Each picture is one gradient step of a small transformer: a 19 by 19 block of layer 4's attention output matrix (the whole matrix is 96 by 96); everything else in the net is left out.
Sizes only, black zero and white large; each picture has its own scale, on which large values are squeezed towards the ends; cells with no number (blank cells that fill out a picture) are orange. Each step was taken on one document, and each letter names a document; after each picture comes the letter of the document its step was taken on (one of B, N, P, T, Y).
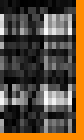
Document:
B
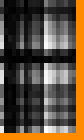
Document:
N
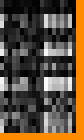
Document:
B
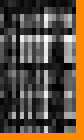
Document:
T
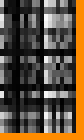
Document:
N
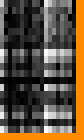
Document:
N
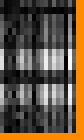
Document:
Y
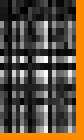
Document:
T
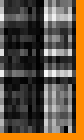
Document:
B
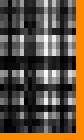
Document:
T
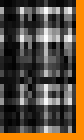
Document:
T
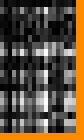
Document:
T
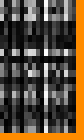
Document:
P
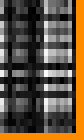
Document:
B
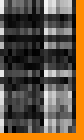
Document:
B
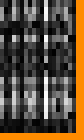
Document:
P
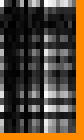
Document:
N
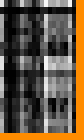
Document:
N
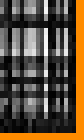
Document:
P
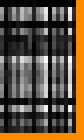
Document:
Y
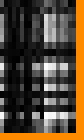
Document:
N
